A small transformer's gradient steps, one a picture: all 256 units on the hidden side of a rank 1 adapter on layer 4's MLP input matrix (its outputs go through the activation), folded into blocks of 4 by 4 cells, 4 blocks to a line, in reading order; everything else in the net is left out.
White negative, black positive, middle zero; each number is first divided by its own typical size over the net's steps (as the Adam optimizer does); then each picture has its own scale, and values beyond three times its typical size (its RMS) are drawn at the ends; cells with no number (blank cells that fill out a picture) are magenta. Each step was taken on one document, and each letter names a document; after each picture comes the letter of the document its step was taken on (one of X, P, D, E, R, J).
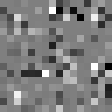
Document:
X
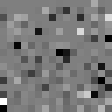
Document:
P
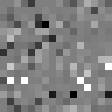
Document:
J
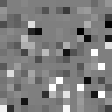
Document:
P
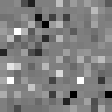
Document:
J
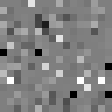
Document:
J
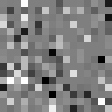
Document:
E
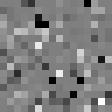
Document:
J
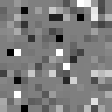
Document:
X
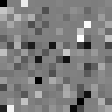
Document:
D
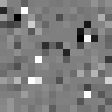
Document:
D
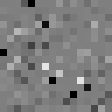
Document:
J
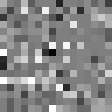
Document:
E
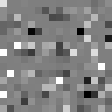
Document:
P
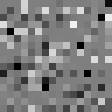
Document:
E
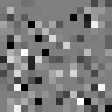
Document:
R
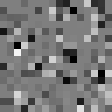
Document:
X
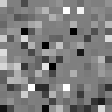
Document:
E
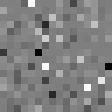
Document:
J
